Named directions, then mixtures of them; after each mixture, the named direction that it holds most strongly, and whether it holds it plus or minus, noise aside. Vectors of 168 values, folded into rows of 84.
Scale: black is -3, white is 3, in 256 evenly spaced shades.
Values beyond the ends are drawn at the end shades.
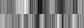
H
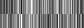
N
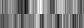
H, minus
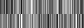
N, plus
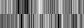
H, minus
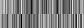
N, minus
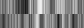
H, minus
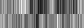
H, plus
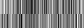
N, minus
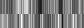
H, plus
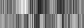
H, plus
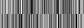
N, minus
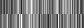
N, plus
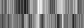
H, minus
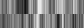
H, minus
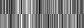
N, plus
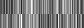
N, plus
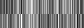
N, plus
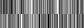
N, plus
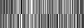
N, plus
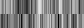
H, minus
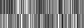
N, plus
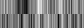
H, minus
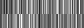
N, plus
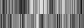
H, minus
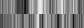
H, minus
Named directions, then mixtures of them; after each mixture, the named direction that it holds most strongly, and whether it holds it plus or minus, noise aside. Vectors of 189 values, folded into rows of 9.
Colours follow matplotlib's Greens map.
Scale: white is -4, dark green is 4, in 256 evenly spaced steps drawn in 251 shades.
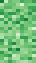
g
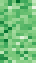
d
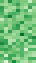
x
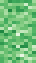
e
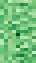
e, minus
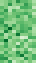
d, plus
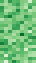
x, plus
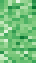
d, minus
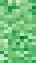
d, minus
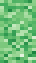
x, minus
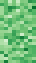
x, minus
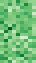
d, plus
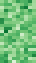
x, minus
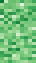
g, plus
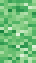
e, plus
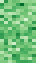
g, minus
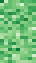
g, plus
